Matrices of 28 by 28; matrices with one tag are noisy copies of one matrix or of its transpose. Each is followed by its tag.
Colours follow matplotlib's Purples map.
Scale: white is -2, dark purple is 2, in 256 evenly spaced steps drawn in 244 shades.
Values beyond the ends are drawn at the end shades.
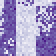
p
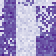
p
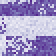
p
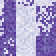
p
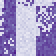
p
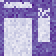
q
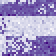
p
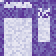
q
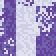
p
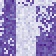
p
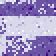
p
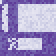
q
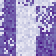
p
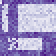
q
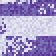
p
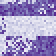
p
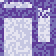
q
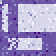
q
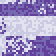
p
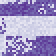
p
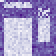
q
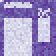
q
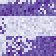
p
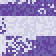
p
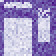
q
